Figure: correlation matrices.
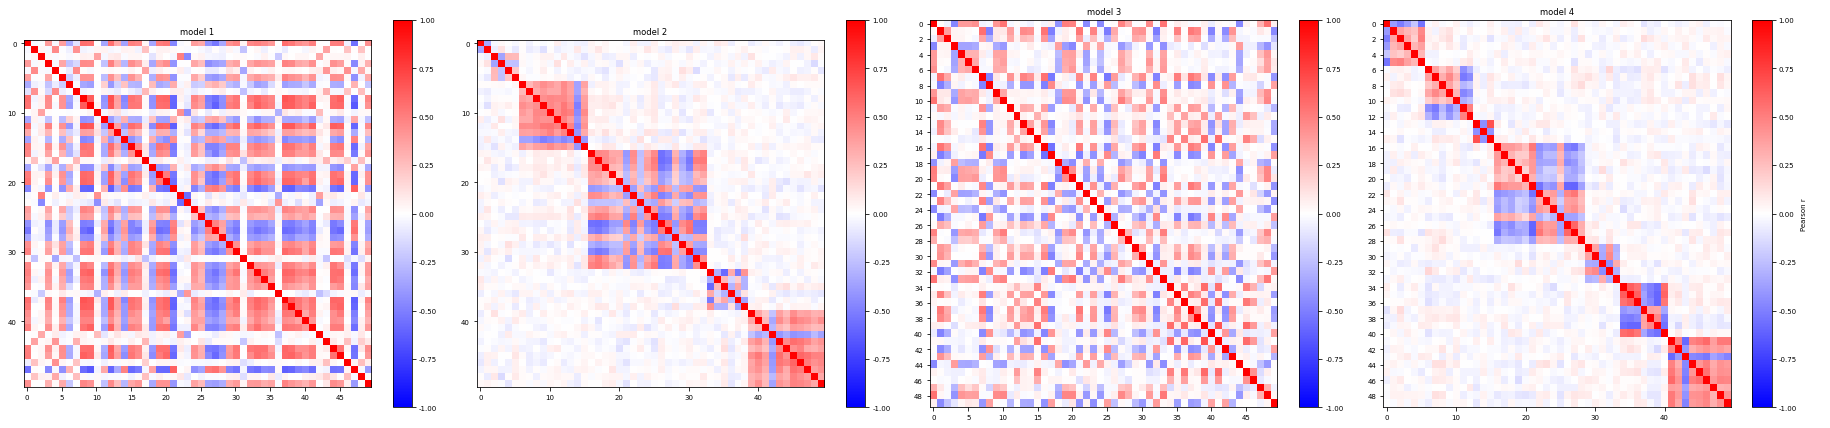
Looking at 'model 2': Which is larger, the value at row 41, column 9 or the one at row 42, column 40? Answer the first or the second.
the first
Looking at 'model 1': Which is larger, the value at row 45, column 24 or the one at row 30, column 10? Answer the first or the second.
the first
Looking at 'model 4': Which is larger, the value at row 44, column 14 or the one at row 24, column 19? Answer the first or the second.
the first
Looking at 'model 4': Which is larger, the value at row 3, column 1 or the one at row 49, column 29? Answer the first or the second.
the first
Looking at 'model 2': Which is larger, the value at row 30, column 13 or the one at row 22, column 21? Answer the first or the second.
the first
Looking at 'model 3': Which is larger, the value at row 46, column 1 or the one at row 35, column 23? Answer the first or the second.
the second
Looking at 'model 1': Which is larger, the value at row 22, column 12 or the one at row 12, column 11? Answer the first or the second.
the first
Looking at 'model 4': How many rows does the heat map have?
50
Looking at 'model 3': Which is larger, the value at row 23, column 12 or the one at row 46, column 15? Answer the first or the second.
the second
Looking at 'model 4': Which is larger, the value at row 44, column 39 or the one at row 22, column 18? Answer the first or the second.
the first
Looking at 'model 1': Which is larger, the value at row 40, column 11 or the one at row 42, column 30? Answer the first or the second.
the second
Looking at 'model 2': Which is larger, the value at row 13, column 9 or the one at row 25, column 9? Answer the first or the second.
the first
